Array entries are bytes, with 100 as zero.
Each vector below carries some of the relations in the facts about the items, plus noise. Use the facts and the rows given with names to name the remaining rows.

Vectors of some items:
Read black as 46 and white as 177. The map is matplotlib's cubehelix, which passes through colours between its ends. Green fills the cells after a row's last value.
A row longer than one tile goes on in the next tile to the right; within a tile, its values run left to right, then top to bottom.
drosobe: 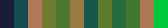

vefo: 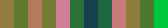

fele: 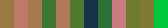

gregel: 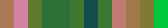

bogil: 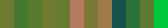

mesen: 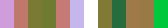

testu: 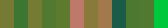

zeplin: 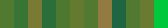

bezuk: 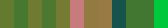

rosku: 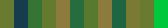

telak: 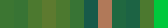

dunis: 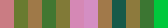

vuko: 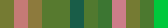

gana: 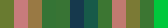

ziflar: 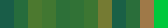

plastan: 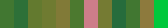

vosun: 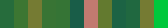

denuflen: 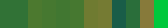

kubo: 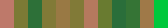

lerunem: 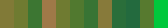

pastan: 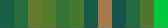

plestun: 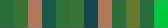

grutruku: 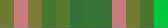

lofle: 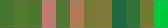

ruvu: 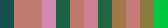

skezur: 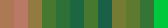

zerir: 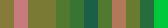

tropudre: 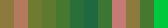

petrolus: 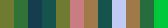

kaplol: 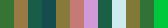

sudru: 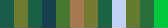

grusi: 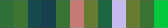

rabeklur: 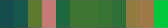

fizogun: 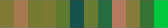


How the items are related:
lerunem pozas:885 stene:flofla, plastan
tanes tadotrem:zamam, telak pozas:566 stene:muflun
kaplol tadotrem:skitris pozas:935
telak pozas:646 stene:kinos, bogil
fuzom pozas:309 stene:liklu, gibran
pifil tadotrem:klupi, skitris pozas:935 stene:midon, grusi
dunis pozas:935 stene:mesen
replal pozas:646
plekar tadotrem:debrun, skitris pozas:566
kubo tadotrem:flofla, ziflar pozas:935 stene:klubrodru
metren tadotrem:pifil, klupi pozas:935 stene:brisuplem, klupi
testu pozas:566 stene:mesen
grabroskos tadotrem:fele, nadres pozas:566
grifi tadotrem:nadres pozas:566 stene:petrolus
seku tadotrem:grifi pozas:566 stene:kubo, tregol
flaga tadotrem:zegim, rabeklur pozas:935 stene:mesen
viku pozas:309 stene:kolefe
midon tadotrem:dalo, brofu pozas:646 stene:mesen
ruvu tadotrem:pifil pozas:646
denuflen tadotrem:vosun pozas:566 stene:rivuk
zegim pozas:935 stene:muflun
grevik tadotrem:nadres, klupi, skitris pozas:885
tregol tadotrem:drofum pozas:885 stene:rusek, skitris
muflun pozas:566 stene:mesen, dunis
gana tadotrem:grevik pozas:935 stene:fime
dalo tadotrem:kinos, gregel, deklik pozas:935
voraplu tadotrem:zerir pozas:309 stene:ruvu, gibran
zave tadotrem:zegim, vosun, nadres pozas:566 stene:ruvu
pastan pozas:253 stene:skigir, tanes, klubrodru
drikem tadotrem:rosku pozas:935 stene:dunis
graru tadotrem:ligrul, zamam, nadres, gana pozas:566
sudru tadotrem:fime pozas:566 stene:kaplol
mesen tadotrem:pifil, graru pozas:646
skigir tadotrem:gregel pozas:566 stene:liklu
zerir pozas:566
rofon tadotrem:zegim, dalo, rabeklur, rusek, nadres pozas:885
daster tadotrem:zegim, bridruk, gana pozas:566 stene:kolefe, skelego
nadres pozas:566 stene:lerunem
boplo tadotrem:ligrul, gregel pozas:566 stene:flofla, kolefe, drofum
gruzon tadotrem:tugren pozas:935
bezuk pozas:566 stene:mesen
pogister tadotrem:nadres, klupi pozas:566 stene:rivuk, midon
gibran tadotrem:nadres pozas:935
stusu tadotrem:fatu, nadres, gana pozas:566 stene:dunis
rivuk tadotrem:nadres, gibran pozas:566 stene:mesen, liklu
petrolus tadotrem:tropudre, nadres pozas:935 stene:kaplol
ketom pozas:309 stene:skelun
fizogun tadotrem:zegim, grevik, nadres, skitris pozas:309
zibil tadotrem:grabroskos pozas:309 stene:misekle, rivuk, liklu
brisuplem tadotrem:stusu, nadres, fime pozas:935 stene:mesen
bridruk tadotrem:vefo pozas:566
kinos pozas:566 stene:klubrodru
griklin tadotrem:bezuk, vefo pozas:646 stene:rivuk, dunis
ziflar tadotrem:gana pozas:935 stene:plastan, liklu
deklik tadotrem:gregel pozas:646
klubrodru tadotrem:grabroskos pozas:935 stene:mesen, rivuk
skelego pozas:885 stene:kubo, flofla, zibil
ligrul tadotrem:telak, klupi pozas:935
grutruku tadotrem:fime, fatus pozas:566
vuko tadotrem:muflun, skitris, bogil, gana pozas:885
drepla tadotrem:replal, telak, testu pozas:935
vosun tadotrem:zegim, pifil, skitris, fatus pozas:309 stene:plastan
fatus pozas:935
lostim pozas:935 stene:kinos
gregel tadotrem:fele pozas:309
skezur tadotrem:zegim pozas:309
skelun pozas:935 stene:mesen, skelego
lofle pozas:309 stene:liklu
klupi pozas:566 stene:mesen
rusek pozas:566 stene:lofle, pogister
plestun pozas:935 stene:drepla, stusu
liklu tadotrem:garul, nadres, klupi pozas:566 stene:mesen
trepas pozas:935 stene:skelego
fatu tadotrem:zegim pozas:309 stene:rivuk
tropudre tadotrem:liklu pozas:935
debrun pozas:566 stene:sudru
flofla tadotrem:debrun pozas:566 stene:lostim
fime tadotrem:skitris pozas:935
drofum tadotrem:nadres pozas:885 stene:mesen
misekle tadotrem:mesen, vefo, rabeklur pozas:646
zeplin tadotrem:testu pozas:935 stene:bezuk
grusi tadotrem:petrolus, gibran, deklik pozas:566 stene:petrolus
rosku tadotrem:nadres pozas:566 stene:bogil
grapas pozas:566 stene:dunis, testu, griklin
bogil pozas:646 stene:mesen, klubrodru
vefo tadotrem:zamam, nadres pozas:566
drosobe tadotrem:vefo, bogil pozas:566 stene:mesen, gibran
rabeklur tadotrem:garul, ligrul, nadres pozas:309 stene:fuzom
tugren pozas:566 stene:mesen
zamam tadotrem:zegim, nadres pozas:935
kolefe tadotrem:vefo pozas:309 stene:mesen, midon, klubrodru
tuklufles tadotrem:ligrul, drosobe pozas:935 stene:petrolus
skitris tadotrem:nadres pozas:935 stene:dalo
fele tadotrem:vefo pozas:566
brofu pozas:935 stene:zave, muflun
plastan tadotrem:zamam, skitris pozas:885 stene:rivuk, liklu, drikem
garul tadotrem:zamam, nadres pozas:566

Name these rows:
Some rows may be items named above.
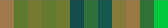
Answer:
zamam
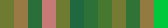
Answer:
tregol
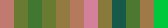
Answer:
klubrodru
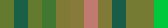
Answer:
brisuplem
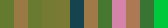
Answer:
grevik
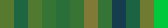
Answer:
fatu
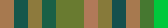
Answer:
stusu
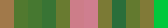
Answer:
midon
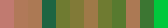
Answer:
drepla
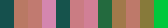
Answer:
ruvu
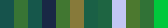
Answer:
tuklufles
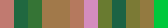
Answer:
rivuk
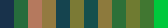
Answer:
brofu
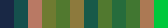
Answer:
drosobe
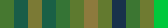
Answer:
flaga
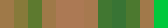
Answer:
misekle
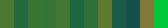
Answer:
daster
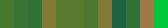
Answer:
zibil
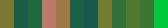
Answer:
nadres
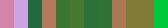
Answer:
dalo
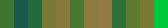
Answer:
pogister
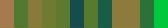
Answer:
zamam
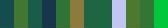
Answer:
tuklufles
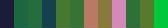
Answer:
pifil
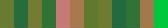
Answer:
kolefe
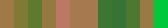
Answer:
misekle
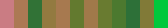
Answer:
flofla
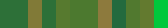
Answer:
zeplin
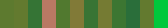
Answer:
rusek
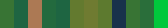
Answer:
zegim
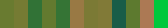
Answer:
skigir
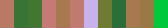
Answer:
liklu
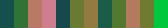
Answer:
zave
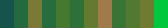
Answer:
metren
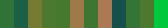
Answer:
tugren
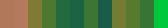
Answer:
skezur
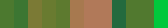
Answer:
klupi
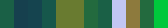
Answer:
grifi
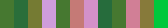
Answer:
gibran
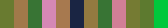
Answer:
skitris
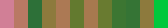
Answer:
flofla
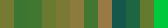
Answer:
skelun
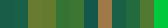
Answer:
pastan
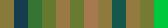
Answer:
drofum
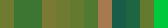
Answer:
skelun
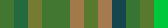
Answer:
tugren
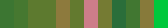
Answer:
plastan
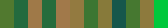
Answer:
griklin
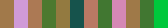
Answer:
fime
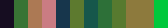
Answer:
voraplu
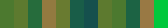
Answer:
seku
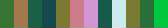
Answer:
kaplol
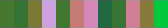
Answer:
gibran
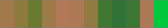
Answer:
misekle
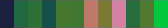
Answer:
pifil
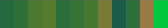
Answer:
ziflar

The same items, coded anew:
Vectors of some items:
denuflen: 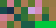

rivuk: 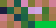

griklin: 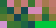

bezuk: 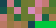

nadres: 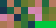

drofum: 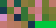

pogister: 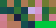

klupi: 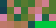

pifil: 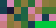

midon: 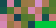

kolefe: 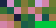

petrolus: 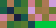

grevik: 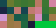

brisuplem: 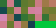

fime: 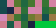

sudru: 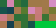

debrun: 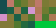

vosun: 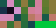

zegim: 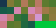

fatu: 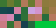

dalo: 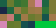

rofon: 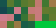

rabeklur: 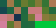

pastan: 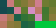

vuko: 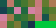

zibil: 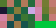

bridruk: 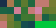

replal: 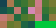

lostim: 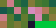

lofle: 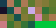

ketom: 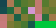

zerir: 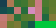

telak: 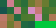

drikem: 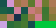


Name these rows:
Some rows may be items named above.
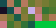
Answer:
lofle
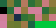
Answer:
liklu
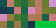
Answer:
kaplol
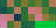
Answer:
rabeklur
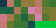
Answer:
brofu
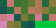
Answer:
boplo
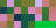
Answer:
klubrodru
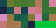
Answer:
grevik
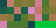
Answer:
grapas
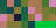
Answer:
grifi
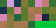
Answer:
mesen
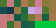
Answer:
denuflen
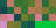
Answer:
boplo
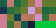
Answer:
tregol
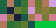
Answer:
petrolus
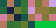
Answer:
petrolus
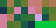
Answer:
gana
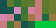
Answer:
skezur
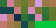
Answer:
kubo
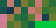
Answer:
ruvu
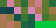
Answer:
kinos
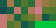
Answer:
misekle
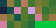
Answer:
fuzom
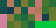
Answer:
ruvu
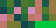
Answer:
zamam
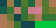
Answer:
vefo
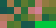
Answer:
misekle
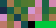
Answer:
skitris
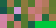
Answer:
flaga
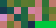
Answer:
fizogun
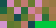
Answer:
dunis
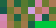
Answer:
skelun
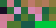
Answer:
ziflar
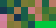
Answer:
gibran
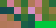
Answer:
kinos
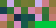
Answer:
klubrodru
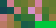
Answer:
pastan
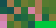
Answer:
voraplu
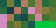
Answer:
zave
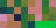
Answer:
rosku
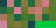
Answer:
drosobe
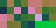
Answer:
gana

